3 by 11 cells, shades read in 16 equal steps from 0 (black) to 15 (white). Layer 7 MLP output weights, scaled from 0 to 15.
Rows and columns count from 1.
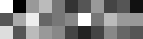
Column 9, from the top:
4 11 8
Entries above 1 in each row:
9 11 11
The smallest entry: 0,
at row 1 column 2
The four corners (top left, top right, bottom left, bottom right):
15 1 13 5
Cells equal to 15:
2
